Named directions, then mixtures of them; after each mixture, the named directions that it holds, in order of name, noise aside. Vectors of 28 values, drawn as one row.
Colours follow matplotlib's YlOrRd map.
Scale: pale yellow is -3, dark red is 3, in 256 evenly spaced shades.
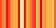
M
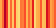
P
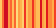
M, P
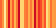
M, P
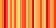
P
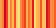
P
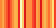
M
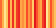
P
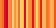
M, P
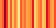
P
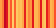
M, P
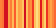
M, P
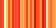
P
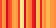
M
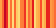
P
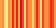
M, P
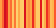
M, P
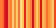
M, P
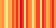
M, P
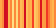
M, P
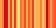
P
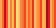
P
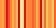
M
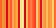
M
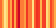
P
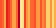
M, P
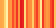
M, P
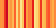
M, P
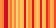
M, P
